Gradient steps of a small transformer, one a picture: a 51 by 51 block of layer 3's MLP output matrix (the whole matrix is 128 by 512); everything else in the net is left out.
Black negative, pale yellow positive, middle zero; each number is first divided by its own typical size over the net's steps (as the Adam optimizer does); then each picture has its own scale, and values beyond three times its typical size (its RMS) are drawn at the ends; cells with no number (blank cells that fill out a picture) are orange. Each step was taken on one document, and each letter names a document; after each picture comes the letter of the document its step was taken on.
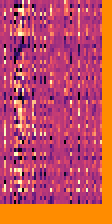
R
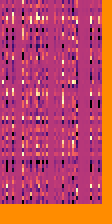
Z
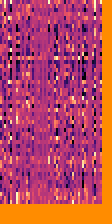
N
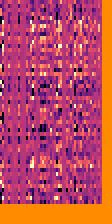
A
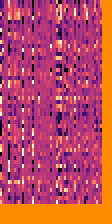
A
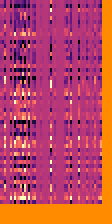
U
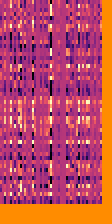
R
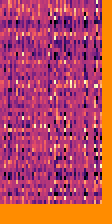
N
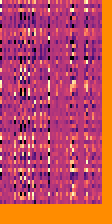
R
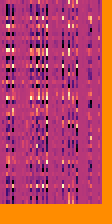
Z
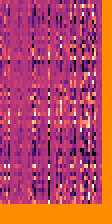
A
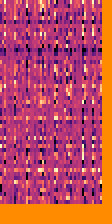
N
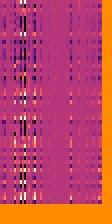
U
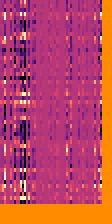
U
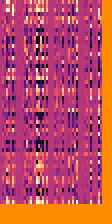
Z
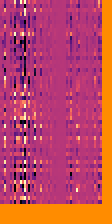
U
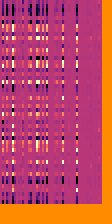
Z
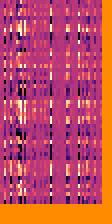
R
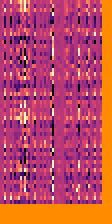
R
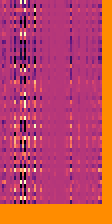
U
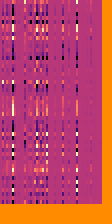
Z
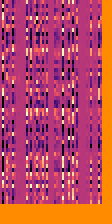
Z
